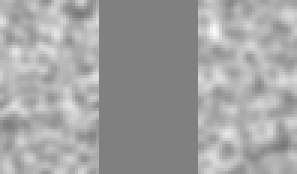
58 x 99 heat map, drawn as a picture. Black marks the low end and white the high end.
It is made of 1 by 3 panels. Panel 1,1: high, blotchy. Panel 1,2: middling, flat. Panel 1,3: high, blotchy.
